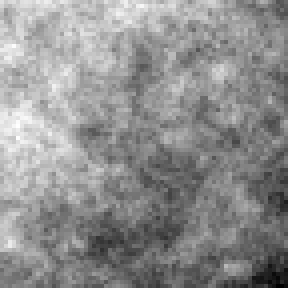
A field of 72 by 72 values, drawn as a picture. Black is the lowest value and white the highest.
Mirror symmetry: none. Lone odd cells: none. Slope: up to the top left. Stripes: none. Odd rows or columns: none. Grain: blotchy.
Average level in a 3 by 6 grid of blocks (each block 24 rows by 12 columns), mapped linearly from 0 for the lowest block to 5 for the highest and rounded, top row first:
4 4 4 3 3 2
5 4 2 2 2 1
3 2 1 1 1 0
